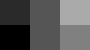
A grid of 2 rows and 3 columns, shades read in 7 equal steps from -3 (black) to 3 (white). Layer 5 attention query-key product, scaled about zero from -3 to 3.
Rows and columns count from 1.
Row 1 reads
-2 -1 1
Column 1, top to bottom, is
-2 -3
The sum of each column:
-5 -2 1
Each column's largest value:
-2 -1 1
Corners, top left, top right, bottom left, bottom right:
-2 1 -3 0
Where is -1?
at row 1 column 2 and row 2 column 2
